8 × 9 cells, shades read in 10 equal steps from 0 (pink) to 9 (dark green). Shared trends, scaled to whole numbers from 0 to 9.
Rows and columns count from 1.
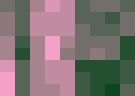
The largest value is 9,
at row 8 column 8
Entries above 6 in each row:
0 1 0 2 2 4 4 3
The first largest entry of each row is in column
2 8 2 9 2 6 7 8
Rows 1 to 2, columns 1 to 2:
5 6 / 4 6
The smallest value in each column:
0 6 2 0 2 5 4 5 5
